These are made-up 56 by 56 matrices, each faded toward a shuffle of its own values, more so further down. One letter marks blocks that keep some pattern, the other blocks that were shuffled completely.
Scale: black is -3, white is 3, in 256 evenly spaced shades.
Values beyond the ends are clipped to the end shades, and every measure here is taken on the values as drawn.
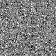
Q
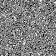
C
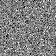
Q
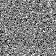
Q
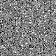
Q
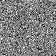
C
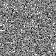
Q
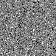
Q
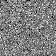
C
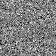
C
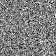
Q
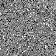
Q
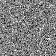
Q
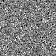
Q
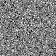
C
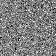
Q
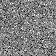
C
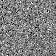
Q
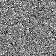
C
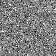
C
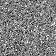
C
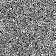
C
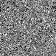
C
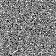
Q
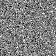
C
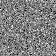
C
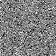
Q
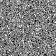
C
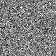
Q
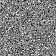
Q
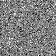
C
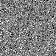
C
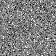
C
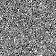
Q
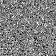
Q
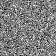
C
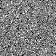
Q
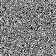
Q
